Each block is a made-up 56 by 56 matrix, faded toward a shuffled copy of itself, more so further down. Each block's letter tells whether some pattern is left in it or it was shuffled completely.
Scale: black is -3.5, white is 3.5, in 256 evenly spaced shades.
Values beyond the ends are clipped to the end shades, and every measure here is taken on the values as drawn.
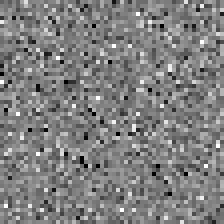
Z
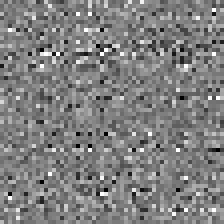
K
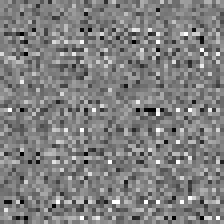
K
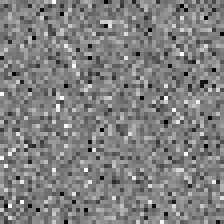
Z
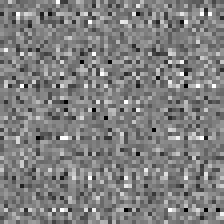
K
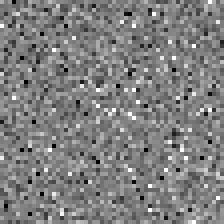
Z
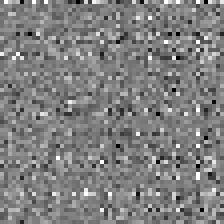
K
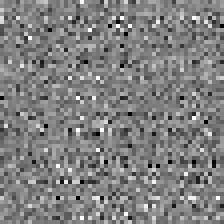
K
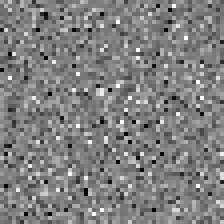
Z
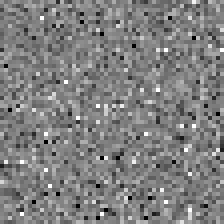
Z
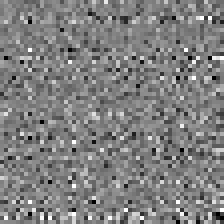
K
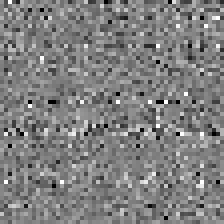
K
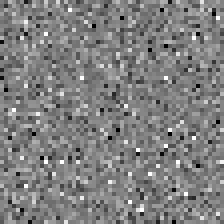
Z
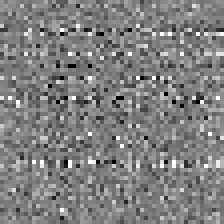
K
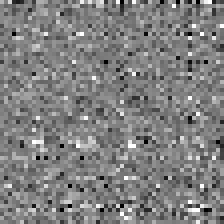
K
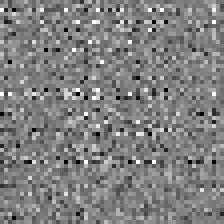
K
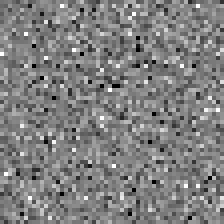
Z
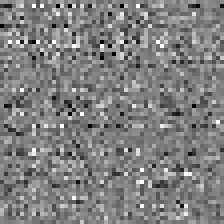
K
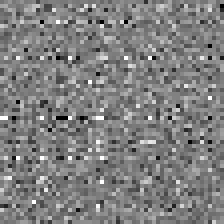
K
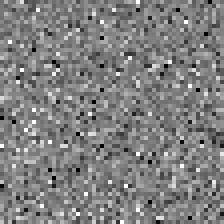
Z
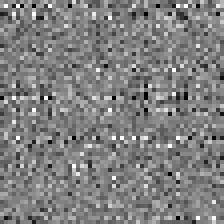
K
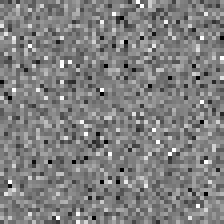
Z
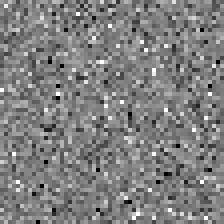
Z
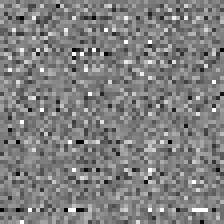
K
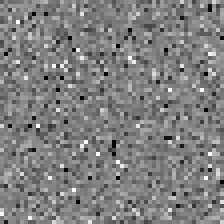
Z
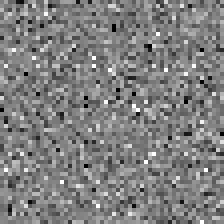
Z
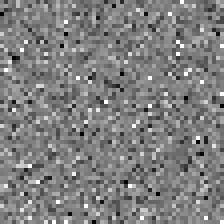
Z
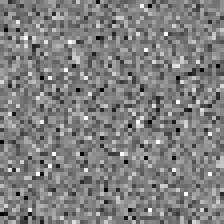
Z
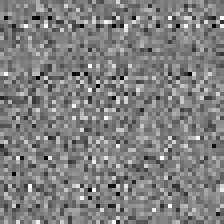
K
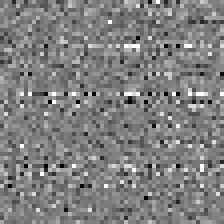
K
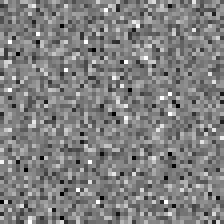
Z
